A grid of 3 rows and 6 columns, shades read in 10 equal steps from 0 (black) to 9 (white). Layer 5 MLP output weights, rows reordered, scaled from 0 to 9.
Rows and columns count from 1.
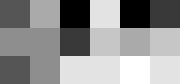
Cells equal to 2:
2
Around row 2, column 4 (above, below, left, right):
8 8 2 6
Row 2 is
5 5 2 7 6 7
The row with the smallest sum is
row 1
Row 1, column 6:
2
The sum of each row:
19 32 41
